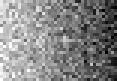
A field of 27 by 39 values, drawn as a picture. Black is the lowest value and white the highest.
The texture is fine-grained noise. There are no regular stripes. Values rise toward the left.
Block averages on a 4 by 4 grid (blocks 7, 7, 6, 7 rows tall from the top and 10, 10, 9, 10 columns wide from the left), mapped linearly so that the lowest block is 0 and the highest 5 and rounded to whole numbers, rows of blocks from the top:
5320
5320
5310
5320
